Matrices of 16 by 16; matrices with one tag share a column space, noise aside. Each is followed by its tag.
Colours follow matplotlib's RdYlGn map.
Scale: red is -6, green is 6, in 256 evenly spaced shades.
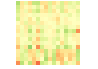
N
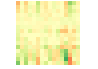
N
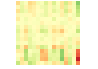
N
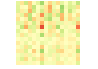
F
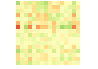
F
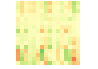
N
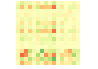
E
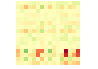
E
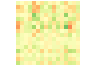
F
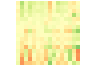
N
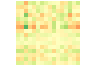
F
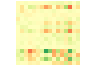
E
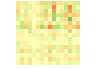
F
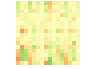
N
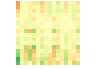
N
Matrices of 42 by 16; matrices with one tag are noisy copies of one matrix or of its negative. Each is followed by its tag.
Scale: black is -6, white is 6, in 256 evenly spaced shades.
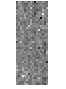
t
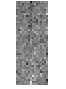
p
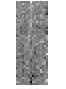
p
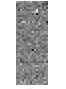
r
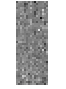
t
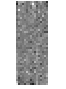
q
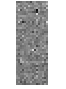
r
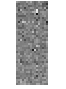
r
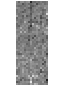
p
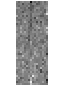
p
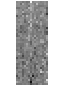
p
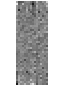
q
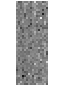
t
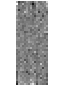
q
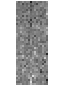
p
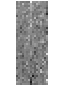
p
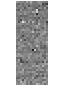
r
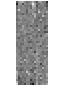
q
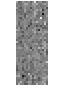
t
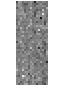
t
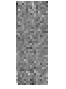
q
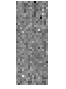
t
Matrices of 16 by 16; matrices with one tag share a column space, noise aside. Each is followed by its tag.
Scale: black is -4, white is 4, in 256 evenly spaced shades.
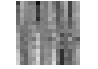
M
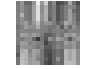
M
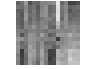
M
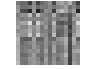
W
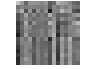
W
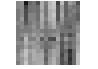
M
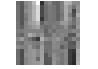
M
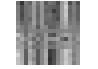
M
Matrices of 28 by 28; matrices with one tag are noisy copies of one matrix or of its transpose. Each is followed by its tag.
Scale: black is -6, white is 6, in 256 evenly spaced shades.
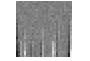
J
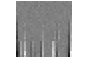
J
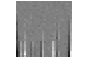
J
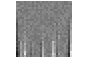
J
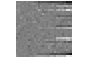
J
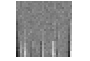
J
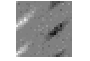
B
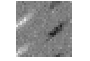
B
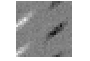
B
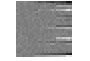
J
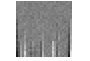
J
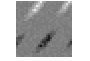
B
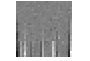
J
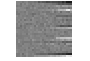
J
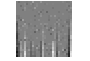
J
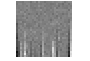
J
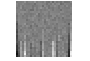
J
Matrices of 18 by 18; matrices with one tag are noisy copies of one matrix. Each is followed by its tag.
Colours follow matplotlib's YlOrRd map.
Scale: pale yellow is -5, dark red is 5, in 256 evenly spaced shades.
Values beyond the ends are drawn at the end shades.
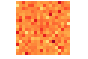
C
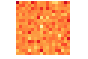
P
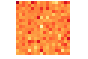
P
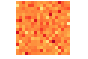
C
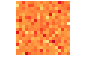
C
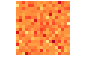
C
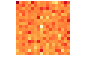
P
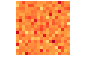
C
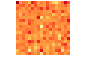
P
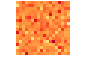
C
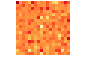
P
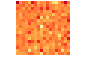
P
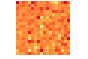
P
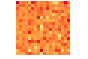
P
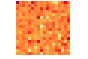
P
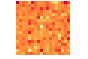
P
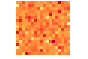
C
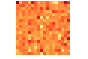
P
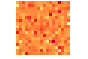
C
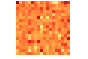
P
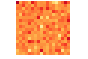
P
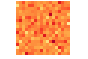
C
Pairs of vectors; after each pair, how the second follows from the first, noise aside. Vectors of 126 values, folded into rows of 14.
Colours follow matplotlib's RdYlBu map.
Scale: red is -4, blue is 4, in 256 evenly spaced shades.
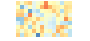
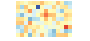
wrapped around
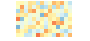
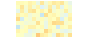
shrunk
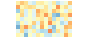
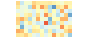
wrapped around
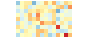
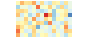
wrapped around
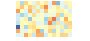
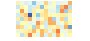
wrapped around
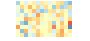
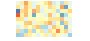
reversed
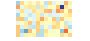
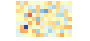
wrapped around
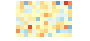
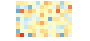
reversed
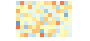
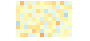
shrunk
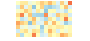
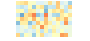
sign-scrambled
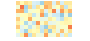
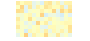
shrunk
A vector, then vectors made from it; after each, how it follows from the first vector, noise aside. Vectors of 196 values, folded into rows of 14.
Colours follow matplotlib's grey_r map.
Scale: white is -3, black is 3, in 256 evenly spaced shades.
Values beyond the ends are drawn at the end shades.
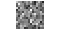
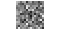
wrapped around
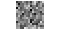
negated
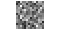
wrapped around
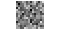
negated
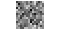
negated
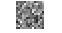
wrapped around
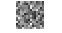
wrapped around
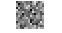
negated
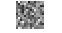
wrapped around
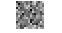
negated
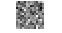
wrapped around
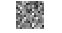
wrapped around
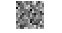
negated
